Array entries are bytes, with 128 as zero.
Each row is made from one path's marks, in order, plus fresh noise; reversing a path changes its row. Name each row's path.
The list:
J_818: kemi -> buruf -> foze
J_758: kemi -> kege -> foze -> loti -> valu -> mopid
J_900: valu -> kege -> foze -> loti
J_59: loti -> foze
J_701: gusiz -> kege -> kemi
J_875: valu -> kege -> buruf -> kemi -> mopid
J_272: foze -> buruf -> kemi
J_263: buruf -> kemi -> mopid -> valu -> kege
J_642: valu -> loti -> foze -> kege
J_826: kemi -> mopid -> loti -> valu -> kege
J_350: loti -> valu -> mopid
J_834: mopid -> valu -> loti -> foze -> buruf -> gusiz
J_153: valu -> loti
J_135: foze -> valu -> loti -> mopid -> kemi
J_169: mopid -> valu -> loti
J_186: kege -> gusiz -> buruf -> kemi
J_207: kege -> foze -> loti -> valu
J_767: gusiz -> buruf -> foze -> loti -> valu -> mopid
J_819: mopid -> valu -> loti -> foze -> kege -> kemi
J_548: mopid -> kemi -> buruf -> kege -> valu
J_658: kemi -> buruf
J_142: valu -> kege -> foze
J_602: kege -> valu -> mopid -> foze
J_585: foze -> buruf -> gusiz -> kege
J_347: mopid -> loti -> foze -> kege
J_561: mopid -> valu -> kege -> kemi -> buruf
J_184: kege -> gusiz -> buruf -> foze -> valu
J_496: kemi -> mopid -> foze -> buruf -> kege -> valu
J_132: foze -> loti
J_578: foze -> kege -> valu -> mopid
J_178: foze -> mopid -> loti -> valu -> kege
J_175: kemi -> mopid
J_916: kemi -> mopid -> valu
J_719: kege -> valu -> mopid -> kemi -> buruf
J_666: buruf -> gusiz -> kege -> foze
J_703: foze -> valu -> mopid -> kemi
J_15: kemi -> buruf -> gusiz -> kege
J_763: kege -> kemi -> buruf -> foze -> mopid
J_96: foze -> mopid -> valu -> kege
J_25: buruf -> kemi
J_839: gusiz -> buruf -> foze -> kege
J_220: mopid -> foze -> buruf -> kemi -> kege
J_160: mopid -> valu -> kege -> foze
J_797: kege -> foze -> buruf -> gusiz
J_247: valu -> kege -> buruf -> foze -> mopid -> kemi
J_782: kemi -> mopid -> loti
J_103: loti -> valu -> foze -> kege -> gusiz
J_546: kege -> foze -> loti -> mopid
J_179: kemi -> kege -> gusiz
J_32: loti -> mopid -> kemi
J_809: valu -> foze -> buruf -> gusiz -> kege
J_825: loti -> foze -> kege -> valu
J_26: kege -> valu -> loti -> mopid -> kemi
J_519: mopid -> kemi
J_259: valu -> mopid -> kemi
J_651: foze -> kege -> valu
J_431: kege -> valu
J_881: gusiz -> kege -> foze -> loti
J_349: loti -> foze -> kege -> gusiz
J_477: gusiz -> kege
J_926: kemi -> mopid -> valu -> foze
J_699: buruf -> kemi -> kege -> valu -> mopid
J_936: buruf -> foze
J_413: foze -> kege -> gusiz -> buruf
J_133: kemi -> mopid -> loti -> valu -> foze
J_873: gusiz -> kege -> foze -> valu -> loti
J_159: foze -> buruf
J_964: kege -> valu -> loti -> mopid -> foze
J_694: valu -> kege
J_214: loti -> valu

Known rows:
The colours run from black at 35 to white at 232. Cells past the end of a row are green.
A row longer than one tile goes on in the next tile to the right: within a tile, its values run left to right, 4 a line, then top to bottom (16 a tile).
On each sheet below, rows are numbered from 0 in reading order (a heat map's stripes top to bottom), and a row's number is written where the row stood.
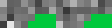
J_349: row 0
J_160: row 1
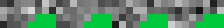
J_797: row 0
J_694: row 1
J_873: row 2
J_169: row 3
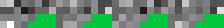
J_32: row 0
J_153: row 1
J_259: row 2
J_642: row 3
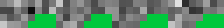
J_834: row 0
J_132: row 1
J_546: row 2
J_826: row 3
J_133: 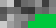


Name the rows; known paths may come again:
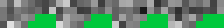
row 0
J_103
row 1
J_133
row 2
J_259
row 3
J_347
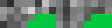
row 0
J_797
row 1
J_96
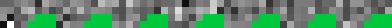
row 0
J_881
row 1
J_767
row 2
J_135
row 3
J_15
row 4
J_160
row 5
J_207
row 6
J_825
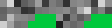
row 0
J_826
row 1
J_413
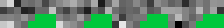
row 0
J_32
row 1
J_819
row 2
J_349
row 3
J_763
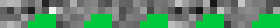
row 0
J_350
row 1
J_694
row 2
J_546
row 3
J_169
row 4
J_900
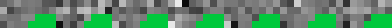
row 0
J_964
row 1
J_186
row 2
J_561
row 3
J_782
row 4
J_220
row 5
J_142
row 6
J_159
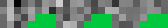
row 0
J_179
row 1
J_132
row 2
J_719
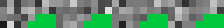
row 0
J_701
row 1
J_153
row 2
J_272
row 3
J_818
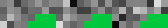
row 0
J_496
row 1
J_175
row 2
J_839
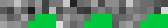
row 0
J_834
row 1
J_519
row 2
J_642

